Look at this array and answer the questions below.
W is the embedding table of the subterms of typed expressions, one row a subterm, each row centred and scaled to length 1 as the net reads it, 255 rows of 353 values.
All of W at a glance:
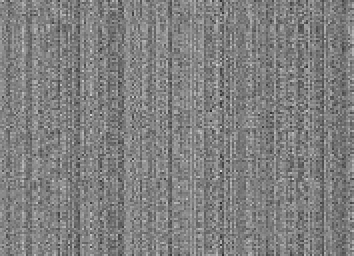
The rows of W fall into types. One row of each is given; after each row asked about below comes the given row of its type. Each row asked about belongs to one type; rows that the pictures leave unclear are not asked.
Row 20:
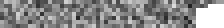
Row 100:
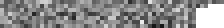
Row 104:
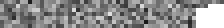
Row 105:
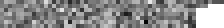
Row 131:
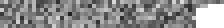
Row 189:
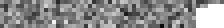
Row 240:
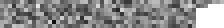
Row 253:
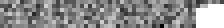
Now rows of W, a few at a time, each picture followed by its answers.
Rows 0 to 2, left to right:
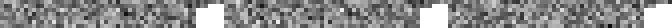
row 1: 20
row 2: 189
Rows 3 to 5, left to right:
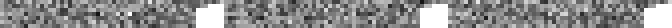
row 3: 100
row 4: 253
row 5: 100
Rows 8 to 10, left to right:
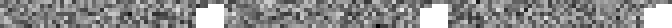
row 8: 100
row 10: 104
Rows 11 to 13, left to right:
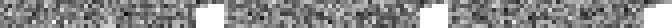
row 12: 100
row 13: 189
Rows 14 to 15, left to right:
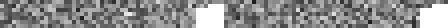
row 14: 104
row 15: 104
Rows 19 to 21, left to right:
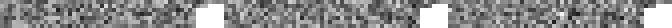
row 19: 253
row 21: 253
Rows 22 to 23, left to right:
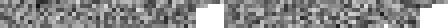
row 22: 131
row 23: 104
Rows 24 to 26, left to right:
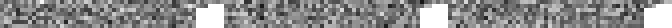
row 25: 253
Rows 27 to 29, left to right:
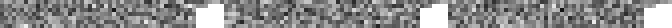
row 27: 253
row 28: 240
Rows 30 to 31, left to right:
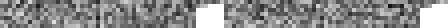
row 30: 131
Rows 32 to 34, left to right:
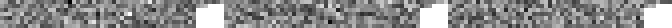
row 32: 131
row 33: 240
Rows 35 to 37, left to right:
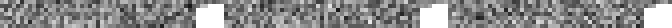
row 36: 131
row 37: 240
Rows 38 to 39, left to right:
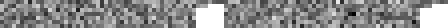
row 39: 105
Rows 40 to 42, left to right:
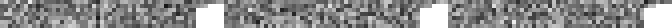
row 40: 131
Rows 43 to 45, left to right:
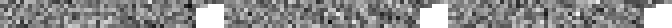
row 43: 131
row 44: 20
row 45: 20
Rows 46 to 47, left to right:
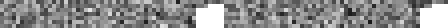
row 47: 253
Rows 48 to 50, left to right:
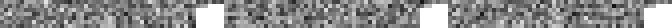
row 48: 105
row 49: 253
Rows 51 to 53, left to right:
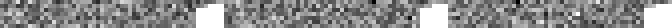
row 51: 189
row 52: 253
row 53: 131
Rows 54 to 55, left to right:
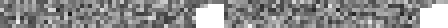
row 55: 240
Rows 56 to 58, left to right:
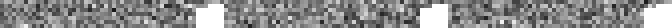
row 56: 253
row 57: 131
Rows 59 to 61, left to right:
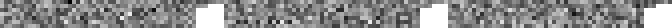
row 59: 189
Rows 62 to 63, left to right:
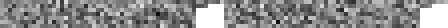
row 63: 240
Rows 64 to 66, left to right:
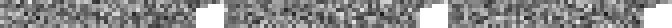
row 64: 100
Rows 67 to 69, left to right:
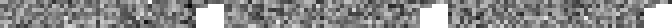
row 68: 189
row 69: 240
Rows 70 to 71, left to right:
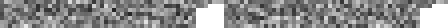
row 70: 240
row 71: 104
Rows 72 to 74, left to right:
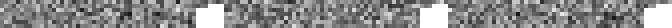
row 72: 105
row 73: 189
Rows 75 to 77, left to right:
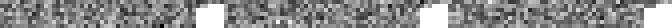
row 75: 253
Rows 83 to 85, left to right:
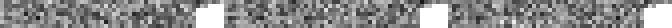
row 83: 100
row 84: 253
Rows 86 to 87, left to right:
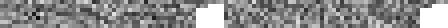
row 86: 100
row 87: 20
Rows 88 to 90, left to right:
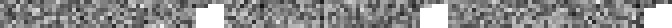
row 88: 104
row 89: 131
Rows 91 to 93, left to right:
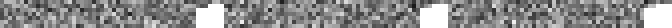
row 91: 20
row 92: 189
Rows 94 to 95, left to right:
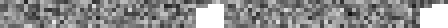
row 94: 189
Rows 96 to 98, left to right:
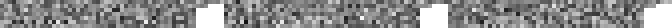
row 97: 131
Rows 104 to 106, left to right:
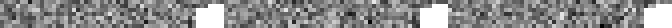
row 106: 253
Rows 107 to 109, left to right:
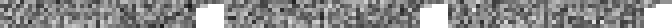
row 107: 131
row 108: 131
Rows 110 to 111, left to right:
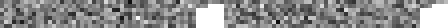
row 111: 240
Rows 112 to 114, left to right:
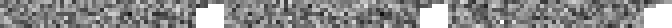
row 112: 100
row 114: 189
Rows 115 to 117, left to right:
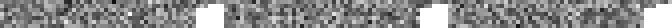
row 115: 104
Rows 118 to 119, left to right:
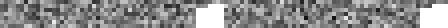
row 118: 189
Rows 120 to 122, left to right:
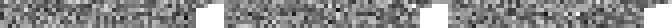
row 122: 100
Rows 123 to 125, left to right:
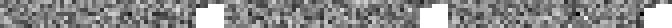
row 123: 100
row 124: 20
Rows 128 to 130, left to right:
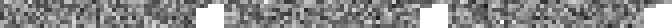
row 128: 20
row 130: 189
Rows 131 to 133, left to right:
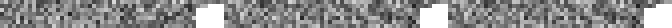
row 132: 20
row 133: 20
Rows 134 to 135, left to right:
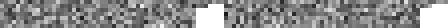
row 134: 104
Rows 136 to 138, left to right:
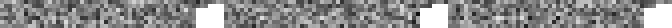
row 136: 20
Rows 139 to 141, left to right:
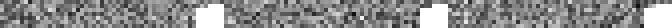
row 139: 104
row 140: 100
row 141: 253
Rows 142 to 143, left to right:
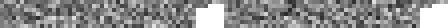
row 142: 104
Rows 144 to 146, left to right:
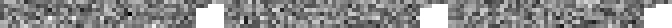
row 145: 131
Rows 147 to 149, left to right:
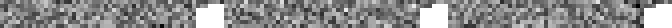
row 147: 189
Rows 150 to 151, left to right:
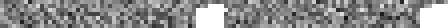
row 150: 100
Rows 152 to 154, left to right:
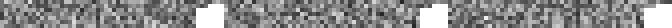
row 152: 20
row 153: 104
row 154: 105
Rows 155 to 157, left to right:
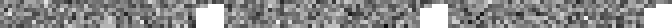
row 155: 105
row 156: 189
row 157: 100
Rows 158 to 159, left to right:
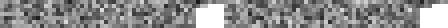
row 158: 253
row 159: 20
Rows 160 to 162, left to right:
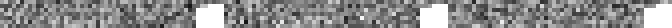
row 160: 131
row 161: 131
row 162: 189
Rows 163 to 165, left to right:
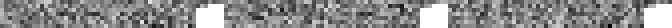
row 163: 100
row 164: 240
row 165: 253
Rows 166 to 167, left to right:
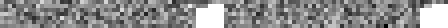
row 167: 253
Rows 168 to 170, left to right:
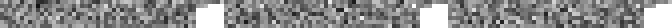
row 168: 131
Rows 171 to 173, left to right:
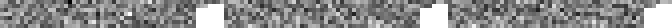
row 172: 20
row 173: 240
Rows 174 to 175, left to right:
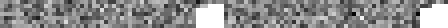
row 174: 253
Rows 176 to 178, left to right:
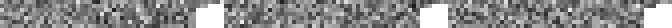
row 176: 131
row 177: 189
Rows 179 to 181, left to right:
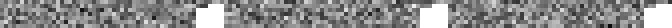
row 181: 189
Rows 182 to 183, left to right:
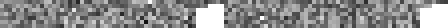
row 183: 105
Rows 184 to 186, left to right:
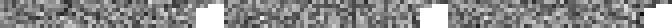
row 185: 105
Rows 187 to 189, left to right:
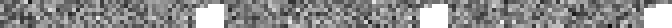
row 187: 104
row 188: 104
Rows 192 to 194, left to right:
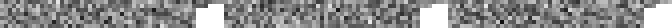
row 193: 131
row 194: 240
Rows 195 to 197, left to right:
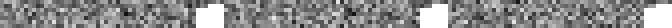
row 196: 253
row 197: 189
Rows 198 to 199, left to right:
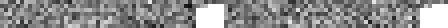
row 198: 131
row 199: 104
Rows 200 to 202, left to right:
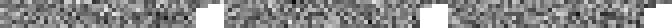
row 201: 105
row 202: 100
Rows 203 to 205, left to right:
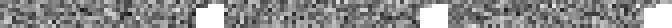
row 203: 240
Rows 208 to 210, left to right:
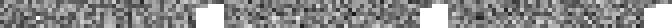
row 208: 105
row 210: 240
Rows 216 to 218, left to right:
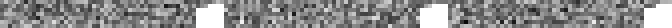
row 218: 240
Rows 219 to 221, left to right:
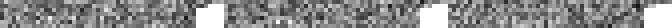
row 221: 131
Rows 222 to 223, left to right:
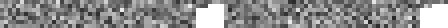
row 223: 104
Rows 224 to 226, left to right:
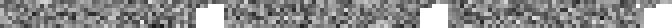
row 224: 100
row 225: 240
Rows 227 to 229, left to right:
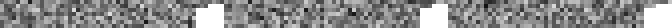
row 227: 104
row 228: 189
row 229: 131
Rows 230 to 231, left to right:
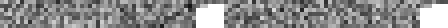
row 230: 131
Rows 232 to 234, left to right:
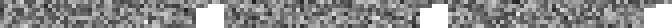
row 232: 240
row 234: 189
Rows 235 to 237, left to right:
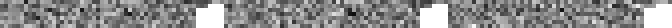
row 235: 189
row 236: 189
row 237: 253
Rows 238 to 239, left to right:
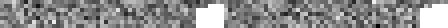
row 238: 20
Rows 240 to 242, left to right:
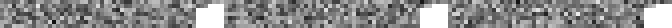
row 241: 253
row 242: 105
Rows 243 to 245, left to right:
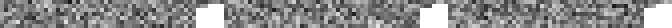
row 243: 189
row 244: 20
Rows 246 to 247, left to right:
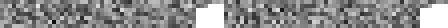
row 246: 240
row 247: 240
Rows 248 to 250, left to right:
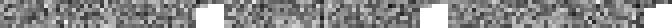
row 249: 131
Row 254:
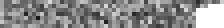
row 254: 100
